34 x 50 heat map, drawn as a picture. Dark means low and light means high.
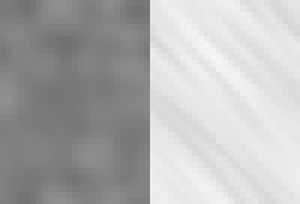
It is made of 1 by 2 panels. Panel 1,1: middling, blotchy, faint in contrast. Panel 1,2: very high, slanting down to the right, faint in contrast.
